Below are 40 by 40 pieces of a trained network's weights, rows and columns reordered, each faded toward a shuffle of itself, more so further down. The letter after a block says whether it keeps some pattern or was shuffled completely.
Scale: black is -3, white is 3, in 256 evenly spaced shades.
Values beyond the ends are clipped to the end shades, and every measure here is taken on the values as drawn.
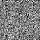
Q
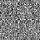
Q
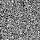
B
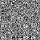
Q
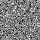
B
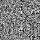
Q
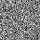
Q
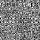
Q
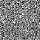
Q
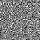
Q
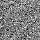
B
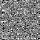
Q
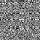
Q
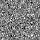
Q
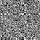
Q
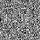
Q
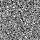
B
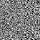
Q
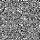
Q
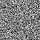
B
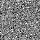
B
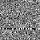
Q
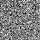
B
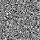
Q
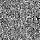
Q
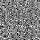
Q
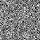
Q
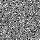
B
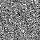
B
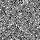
B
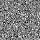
Q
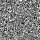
B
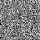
Q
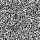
B
